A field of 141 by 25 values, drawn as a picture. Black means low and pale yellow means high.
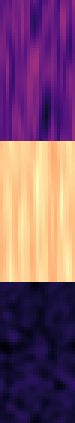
The table splits into 3 rows of 1 panel. Panel 1,1: low, streaked downward. Panel 2,1: very high, streaked downward, faint in contrast. Panel 3,1: very low, blotchy, faint in contrast.
